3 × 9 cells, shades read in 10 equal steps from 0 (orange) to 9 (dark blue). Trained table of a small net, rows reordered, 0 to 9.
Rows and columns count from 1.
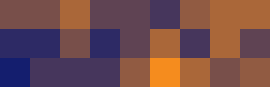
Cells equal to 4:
3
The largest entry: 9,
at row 3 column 1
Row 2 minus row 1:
3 3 2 2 0 -4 3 0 3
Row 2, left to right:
8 8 5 8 6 3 7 3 6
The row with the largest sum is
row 2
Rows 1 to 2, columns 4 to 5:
6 6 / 8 6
